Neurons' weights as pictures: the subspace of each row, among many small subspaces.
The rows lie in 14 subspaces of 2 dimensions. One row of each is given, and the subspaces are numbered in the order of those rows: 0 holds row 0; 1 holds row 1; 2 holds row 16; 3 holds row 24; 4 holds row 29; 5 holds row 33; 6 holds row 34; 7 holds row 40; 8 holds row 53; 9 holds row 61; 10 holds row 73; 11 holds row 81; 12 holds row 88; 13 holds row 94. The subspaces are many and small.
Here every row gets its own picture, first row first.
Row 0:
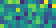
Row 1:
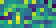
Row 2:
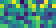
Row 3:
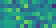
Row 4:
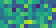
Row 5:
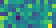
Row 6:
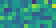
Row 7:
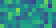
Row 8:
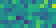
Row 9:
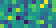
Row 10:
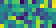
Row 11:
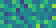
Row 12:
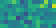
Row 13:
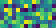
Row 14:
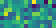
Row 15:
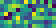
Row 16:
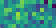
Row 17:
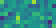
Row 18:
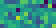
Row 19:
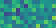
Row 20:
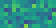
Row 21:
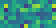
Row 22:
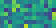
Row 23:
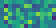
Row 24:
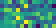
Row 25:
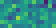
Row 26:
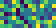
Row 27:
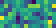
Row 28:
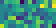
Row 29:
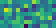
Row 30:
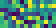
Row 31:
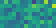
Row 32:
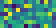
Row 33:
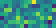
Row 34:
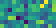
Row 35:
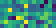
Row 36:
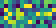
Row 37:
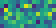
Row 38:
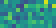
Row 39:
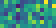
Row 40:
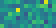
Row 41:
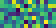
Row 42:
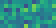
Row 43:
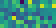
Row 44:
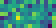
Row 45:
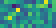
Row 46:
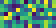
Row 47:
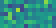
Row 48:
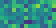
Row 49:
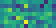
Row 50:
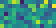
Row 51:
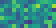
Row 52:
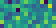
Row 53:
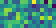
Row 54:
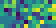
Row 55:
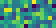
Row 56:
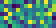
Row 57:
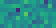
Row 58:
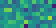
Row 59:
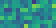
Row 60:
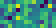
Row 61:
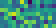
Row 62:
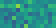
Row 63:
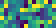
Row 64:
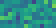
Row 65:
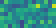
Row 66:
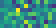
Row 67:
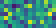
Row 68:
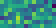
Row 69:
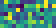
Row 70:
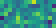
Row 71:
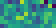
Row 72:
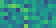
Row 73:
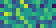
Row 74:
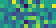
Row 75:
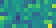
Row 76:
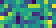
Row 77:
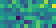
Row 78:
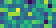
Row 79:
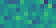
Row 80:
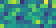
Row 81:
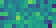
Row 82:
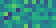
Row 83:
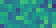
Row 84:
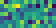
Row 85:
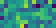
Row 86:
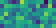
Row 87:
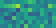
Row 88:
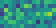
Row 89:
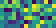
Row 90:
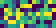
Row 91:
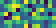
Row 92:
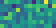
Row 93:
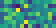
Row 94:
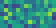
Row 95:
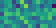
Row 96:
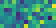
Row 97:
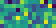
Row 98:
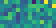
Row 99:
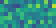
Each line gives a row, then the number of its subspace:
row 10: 9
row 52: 0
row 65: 12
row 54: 2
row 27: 5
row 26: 10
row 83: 9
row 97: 0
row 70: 5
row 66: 7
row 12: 7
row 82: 1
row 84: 12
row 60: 6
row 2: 0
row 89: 8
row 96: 2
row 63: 13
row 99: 12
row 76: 5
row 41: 7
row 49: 6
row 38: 2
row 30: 9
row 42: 4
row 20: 5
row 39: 2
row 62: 6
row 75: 11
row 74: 7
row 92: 8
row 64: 1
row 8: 3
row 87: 6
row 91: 1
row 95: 0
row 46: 1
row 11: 10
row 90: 12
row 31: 8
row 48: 11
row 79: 0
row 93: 3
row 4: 11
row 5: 11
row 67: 13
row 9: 6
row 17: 5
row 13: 4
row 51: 11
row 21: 13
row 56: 13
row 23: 13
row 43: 9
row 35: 6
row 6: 4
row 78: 9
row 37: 12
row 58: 8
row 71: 0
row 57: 7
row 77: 3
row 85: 13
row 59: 4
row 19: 10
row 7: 9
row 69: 2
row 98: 8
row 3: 3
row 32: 4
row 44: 11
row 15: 1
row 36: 12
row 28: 9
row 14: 4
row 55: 4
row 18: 7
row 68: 1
